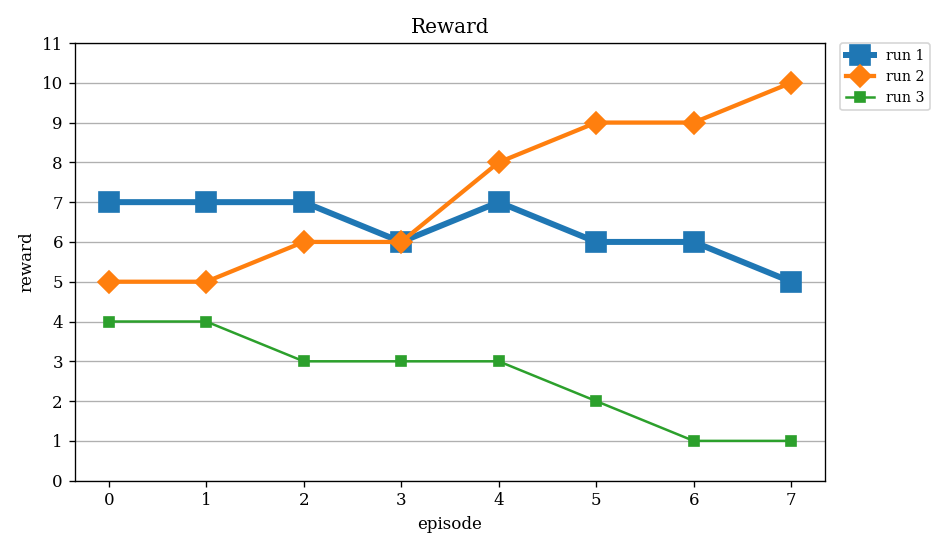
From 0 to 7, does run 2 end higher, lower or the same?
higher
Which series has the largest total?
run 2
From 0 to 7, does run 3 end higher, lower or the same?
lower
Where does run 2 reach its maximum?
7
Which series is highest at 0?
run 1
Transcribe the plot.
Title: Reward
x-axis: episode, ticks 0 1 2 3 4 5 6 7
y-axis: reward, ticks 0 1 2 3 4 5 6 7 8 9 10 11
Legend: run 1, run 2, run 3
Values:
run 1: 7 7 7 6 7 6 6 5
run 2: 5 5 6 6 8 9 9 10
run 3: 4 4 3 3 3 2 1 1
